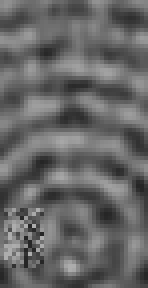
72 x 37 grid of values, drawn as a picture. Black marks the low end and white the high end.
Odd patch: rougher, in the bottom left. Rings: centred on the bottom middle. Roughest part: bottom left. Slope: none.
